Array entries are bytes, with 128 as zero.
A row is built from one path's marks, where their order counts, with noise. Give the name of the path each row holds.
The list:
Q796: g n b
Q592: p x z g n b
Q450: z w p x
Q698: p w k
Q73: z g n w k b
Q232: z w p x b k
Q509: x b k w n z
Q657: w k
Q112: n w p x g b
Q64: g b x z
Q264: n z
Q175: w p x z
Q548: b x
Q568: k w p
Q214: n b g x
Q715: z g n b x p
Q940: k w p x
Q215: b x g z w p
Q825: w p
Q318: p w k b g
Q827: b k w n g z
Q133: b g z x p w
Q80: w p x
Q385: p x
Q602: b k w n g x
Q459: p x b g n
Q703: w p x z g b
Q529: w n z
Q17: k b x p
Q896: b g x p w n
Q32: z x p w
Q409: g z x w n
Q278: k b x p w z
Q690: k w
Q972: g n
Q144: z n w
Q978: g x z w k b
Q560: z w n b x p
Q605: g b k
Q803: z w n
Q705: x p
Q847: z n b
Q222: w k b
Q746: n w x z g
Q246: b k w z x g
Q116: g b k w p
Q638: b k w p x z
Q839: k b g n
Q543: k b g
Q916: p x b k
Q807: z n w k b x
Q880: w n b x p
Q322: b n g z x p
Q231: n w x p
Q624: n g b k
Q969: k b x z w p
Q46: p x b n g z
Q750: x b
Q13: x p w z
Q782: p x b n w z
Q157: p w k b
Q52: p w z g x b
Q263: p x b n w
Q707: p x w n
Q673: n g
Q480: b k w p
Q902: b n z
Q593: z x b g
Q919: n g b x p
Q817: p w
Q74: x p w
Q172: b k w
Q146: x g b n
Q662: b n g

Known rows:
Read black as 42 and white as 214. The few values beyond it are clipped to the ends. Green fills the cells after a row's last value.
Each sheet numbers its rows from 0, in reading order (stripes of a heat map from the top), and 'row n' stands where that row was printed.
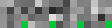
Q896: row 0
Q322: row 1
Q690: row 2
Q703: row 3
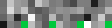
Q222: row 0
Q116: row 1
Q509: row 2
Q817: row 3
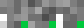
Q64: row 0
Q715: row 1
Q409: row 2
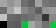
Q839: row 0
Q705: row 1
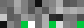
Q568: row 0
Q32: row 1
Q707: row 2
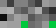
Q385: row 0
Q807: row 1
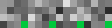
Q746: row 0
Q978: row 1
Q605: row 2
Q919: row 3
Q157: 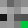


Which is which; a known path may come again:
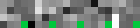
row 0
Q746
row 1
Q222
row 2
Q246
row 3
Q450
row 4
Q409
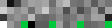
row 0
Q782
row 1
Q839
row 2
Q896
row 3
Q593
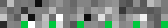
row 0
Q919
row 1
Q817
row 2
Q64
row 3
Q698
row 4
Q638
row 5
Q116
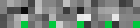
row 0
Q548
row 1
Q825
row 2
Q322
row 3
Q278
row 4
Q264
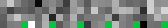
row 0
Q662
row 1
Q32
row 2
Q690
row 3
Q80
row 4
Q459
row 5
Q657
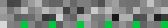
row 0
Q13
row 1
Q146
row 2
Q231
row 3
Q175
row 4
Q318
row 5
Q750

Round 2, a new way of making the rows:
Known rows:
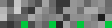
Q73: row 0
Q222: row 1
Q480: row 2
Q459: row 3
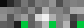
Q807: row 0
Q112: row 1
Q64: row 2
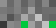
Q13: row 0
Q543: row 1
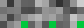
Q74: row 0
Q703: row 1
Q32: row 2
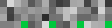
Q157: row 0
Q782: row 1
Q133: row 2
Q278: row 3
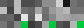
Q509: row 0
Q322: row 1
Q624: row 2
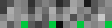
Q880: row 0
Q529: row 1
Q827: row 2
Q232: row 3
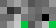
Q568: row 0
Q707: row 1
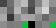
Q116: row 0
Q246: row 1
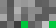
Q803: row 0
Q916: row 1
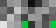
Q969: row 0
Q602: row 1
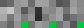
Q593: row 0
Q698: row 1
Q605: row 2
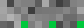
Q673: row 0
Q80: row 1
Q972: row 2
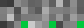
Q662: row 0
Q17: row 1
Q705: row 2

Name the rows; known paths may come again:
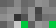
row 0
Q263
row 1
Q817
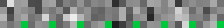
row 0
Q318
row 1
Q450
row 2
Q112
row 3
Q385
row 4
Q902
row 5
Q698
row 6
Q919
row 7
Q690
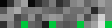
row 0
Q602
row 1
Q807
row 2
Q144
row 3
Q940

